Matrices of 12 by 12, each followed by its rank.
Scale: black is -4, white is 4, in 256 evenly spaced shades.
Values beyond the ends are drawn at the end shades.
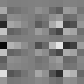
one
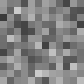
full rank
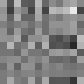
two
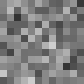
full rank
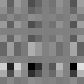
one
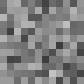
full rank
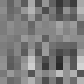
two
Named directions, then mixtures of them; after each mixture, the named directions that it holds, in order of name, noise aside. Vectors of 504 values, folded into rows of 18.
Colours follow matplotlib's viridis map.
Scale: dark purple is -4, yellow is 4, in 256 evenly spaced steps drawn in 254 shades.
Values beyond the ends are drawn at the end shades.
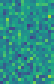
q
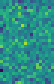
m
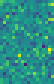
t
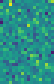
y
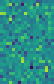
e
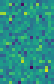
e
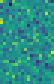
y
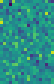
y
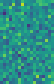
e, q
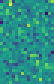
y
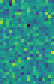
q, y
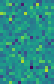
e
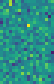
q, y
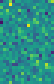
y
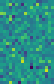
e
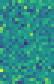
m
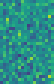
q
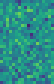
m, q
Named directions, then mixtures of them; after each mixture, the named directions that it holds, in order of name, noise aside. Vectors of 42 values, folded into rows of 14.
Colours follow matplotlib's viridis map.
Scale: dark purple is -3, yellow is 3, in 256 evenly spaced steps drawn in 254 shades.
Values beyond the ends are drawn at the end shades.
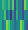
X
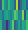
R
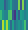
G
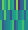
R, X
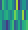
R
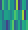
R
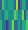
R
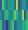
R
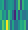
G, X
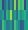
R, X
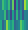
X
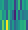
G, X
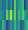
X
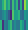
G, X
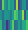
R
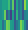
X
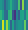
G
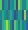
R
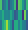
R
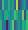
R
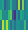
G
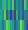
X
